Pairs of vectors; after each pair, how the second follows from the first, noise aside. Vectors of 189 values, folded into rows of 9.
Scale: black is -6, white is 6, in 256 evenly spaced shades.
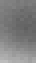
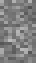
shuffled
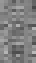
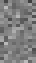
shuffled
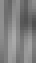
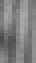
reversed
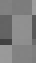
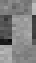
scaled up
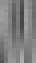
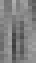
reversed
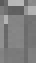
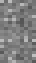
shuffled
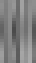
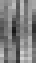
scaled up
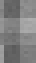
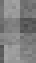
negated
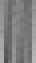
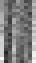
scaled up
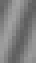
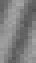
copied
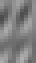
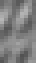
negated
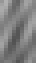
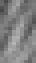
negated
